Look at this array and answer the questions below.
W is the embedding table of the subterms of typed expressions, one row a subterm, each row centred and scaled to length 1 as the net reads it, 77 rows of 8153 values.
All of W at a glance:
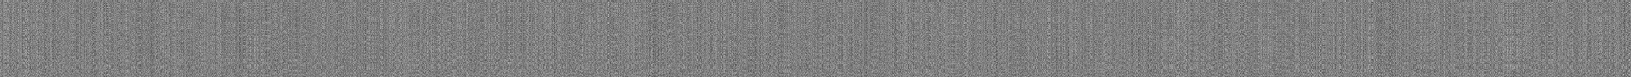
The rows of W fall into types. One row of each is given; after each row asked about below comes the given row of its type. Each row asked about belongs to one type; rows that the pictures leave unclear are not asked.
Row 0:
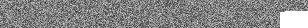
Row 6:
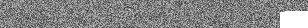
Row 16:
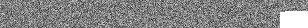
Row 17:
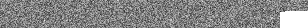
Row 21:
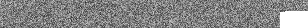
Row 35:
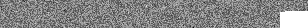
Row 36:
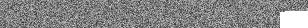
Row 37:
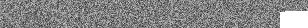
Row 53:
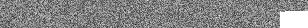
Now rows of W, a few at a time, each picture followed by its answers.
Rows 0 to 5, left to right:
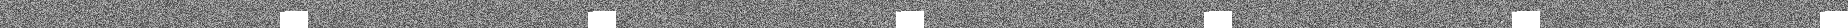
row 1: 0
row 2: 53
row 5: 6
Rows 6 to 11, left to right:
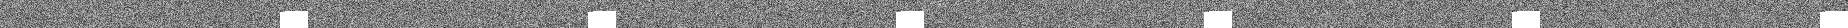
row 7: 36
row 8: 35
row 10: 6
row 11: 35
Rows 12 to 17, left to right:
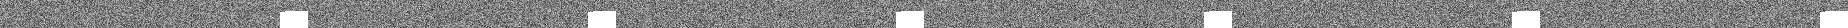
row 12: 37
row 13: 17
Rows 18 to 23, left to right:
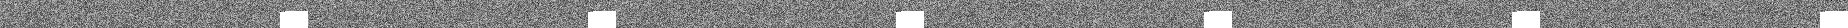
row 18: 37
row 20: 21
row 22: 35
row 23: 35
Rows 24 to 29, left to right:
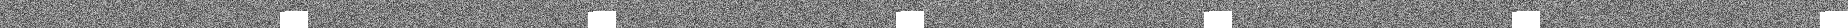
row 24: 0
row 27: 21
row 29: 53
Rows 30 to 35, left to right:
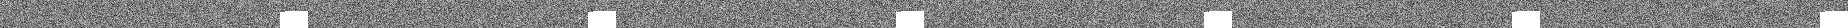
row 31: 17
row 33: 37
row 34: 6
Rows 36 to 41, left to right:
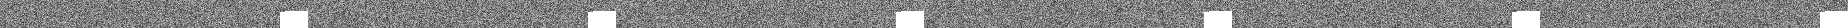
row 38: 53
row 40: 0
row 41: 6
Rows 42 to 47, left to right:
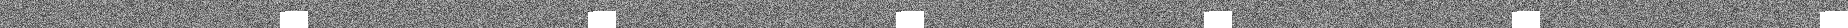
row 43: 17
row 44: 21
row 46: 6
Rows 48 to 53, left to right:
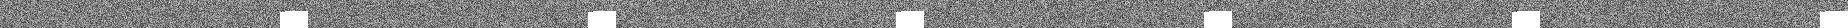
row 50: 53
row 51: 6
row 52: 17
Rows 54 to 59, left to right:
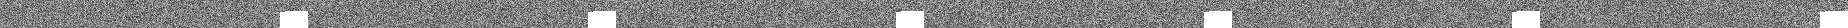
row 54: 16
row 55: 17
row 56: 0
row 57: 37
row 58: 0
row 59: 53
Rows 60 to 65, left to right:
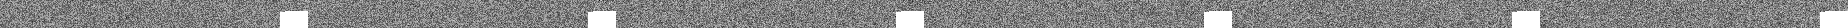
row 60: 53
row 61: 21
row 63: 35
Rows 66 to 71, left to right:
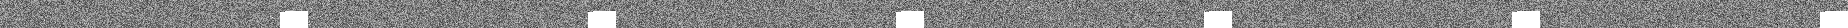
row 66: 37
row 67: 37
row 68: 37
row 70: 53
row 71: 17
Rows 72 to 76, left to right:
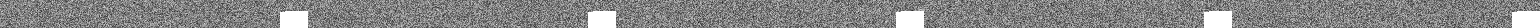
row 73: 6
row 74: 36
